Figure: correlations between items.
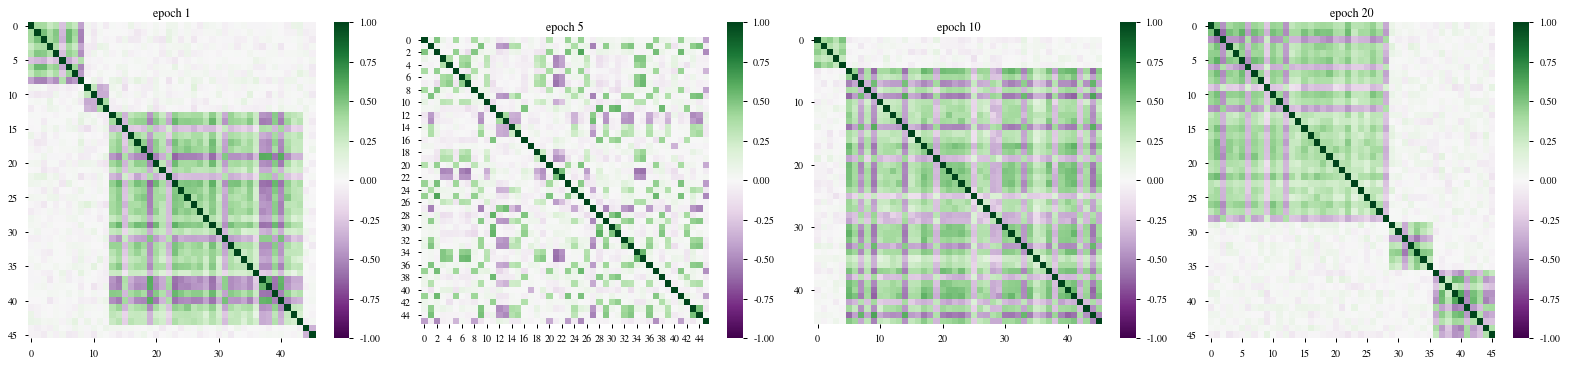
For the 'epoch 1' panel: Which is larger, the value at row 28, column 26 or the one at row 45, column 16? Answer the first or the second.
the first
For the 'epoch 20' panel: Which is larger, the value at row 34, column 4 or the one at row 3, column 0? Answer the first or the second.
the second
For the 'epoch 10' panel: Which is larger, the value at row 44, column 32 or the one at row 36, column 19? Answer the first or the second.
the second
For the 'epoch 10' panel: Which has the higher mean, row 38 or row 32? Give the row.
32
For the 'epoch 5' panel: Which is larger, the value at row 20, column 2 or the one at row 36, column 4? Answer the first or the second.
the first
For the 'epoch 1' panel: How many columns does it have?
46
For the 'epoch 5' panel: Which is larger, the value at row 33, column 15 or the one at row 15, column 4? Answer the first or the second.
the first
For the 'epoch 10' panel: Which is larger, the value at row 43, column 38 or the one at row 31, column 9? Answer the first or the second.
the first
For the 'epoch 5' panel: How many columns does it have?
46
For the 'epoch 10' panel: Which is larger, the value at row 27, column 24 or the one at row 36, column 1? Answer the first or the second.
the first
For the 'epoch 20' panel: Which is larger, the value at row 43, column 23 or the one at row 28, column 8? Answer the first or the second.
the first
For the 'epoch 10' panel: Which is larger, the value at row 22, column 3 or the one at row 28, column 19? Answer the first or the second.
the second
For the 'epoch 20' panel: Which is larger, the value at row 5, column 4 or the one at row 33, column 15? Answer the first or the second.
the first
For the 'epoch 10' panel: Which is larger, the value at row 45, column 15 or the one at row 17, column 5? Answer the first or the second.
the second
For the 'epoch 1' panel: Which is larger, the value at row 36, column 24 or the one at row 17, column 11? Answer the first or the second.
the first
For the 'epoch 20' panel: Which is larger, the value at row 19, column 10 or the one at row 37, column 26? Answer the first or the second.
the first
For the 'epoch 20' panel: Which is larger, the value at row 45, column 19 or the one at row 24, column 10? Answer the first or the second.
the second
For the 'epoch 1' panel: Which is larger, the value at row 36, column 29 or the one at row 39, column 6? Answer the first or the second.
the first
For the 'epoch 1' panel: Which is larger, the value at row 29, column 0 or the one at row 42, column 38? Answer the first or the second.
the first
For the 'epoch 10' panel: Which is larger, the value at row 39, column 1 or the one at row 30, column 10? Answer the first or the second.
the second
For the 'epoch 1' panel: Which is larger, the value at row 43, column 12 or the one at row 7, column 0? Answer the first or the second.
the second
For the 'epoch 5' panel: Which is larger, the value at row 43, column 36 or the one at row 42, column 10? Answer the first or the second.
the first
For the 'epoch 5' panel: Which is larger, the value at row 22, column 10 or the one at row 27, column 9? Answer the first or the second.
the first
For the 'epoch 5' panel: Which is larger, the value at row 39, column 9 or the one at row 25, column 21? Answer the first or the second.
the first
